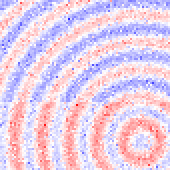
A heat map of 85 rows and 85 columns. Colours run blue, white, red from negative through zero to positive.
Average level on the scale: 50%. Rings: centred on the bottom right. Seam: horizontal, 60% of the way down, the bottom part higher. Mirror symmetry: none.
